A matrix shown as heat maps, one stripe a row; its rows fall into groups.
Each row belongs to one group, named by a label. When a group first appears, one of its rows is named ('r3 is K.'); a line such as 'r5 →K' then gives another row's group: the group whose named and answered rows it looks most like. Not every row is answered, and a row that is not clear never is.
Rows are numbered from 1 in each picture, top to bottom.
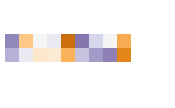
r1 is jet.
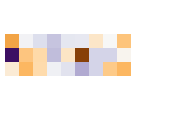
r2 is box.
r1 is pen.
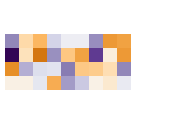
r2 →box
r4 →pen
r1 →box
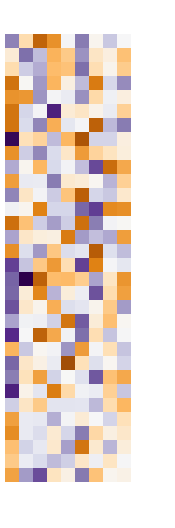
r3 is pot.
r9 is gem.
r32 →pot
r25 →box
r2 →pot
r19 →box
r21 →jet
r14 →gem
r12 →box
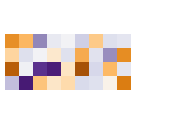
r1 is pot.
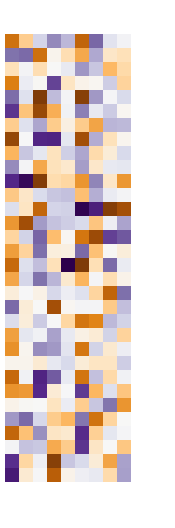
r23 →gem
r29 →pot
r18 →gem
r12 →gem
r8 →gem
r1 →gem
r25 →gem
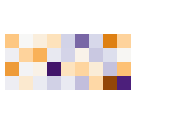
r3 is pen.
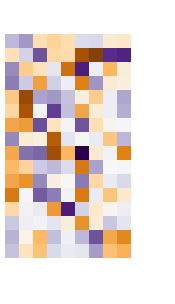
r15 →box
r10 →gem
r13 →pen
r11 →pot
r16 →box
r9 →pot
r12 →gem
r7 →pot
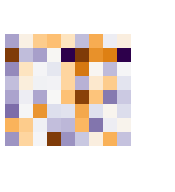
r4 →jet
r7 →gem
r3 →box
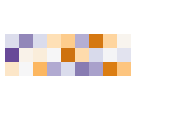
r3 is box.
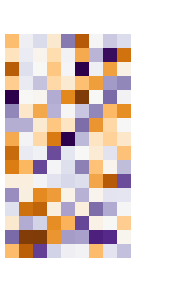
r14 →pot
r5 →box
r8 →pen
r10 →pot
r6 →box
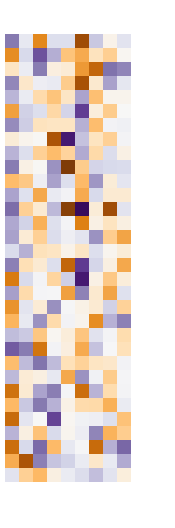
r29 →box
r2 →gem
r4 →box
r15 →box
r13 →jet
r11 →gem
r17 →jet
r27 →gem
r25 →jet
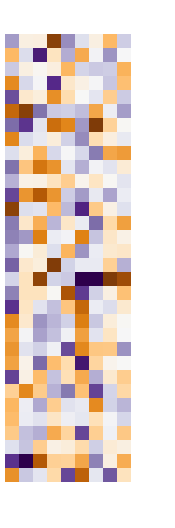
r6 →pot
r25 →box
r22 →gem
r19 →jet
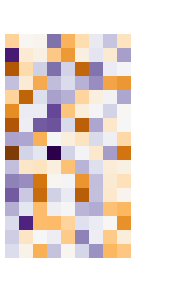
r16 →box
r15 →jet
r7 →gem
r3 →gem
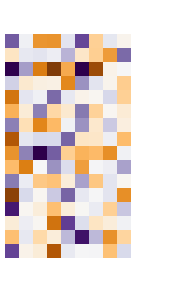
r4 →jet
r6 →pot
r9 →gem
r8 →pen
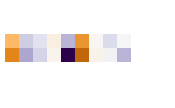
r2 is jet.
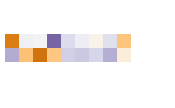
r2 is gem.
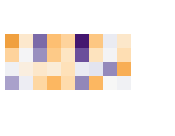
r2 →pot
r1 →pot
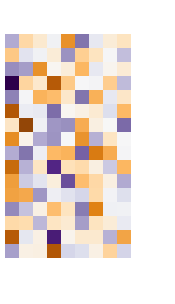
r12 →pot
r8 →gem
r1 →jet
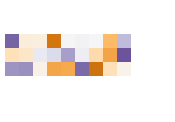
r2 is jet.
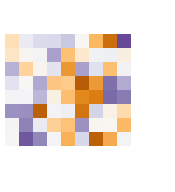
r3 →jet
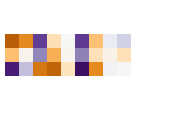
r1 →pot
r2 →pot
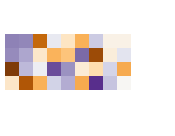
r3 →pen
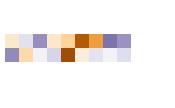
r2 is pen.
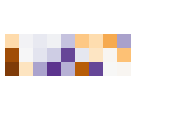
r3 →gem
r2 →pen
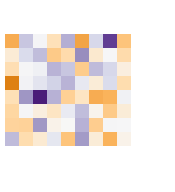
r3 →gem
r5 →gem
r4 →pen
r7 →pot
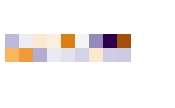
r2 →pot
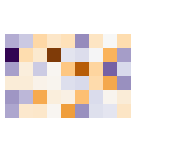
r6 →jet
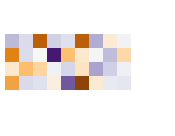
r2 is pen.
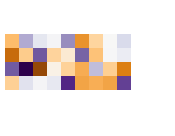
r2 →pot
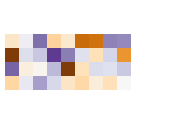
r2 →pen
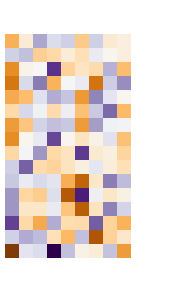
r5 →gem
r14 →box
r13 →box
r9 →pot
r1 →gem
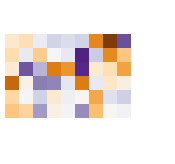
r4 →gem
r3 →pot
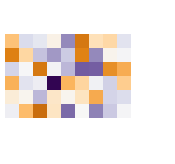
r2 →gem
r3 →box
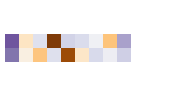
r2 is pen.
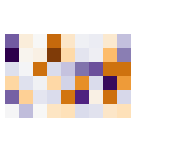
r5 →jet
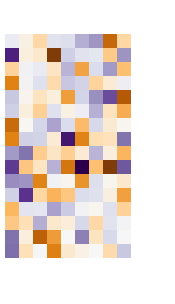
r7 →gem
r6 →box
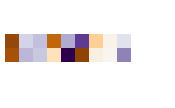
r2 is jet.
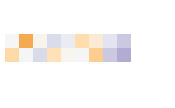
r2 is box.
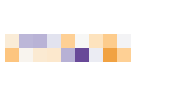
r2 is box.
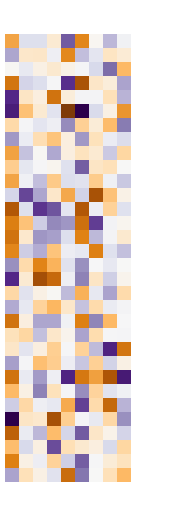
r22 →pot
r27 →jet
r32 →jet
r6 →jet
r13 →gem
